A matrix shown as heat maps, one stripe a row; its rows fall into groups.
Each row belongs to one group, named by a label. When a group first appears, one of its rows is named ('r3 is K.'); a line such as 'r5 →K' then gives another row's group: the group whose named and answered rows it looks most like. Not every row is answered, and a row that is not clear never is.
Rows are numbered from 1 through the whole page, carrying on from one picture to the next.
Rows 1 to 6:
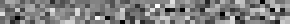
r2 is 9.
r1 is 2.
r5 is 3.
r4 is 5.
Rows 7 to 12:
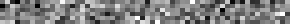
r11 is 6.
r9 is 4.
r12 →9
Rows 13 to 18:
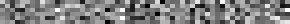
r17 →5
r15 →3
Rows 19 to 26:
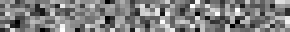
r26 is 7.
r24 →3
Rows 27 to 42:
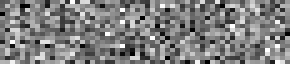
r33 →4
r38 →5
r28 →4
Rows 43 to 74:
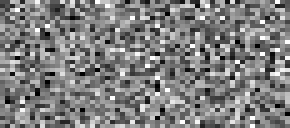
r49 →9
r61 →5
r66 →9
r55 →5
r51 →4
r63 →4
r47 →2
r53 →3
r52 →4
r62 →9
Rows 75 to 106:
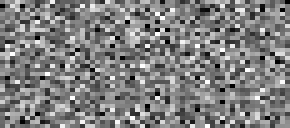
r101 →7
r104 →2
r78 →9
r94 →7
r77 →2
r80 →4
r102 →7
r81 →7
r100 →5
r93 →9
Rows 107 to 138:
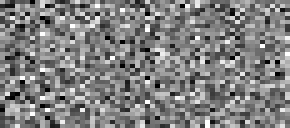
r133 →7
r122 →2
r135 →7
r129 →4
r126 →7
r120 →3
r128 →4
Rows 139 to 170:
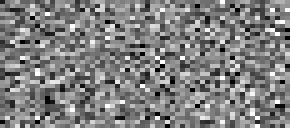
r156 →4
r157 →3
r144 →3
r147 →5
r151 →4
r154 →4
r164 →5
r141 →3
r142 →9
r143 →2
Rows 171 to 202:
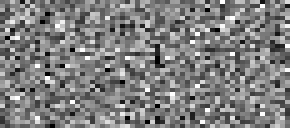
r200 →4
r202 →5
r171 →2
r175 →7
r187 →4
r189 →5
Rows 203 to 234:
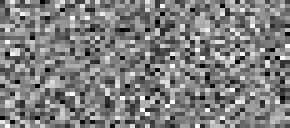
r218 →9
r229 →3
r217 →2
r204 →4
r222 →6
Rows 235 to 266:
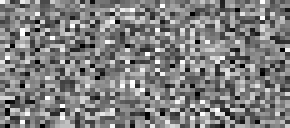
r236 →4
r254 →9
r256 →2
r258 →7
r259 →9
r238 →6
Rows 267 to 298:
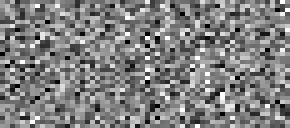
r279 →2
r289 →5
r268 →6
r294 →9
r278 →7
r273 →3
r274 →3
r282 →5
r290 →6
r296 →4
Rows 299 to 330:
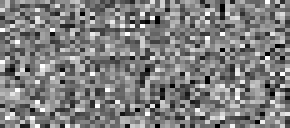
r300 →4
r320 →2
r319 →6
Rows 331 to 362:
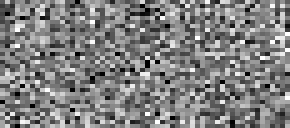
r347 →7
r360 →6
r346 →4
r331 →6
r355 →3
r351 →5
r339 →3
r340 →3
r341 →9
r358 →5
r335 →4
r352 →2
